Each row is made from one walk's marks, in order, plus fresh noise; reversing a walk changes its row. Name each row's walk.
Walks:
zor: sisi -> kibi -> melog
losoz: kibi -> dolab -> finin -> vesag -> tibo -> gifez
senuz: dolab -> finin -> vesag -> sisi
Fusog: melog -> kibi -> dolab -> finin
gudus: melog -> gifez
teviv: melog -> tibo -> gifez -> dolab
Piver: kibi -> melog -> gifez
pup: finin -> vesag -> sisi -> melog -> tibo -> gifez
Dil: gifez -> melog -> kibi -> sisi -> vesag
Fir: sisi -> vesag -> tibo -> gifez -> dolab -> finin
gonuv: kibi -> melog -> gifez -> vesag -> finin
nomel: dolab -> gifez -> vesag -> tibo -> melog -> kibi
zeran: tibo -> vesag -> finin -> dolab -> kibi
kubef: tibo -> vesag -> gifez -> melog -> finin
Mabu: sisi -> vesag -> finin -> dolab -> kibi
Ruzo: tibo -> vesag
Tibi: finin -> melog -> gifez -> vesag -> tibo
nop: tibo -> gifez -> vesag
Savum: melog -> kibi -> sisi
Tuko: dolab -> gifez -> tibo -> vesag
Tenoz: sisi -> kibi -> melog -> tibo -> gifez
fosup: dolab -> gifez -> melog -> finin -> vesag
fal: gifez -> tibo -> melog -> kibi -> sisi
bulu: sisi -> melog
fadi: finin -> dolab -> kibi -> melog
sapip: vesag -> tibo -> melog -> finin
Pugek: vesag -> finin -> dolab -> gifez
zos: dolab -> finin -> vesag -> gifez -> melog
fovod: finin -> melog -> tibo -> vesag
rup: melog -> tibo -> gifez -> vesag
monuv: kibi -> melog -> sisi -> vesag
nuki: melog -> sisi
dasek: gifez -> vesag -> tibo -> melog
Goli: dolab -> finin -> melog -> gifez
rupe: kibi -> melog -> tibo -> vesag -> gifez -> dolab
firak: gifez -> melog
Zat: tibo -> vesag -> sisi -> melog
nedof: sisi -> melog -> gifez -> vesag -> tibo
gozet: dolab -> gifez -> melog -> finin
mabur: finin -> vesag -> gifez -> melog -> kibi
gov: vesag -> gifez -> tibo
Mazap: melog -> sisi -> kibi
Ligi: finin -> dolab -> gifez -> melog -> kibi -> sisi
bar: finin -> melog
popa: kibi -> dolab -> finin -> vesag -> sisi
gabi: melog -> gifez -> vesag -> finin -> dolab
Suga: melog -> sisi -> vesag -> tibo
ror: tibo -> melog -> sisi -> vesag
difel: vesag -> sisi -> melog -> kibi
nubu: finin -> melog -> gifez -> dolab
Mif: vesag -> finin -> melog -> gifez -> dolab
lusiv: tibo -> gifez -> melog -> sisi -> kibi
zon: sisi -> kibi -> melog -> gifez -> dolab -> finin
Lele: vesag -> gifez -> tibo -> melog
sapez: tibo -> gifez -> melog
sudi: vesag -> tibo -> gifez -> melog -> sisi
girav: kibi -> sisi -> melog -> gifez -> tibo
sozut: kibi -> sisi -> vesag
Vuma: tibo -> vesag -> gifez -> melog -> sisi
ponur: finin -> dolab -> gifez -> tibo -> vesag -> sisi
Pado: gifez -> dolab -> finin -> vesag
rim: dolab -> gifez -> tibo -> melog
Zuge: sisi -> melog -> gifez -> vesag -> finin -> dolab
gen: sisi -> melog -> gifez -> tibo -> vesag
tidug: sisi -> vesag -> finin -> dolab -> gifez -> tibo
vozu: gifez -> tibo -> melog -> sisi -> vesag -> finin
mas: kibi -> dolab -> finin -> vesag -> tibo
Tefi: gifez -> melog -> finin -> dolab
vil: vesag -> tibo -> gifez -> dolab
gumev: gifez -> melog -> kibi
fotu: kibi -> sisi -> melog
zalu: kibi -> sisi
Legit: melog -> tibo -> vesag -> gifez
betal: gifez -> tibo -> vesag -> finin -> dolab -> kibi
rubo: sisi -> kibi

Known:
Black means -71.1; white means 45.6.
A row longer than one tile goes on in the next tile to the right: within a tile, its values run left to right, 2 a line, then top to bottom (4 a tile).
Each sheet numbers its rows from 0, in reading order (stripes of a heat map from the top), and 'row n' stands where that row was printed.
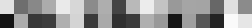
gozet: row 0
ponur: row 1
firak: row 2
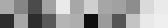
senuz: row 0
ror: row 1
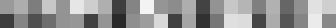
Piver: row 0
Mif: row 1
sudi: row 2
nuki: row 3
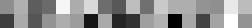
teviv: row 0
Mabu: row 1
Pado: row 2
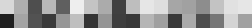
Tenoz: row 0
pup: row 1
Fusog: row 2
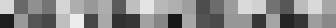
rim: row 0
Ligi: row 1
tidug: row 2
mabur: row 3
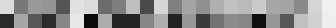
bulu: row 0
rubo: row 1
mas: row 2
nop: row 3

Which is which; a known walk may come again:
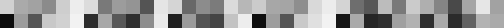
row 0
nop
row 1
bulu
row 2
rim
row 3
ror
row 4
Mabu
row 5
senuz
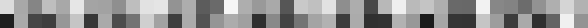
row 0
zon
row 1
Fusog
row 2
teviv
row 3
losoz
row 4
ponur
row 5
Tefi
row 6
Mazap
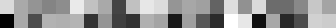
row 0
gen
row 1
pup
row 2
firak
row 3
nomel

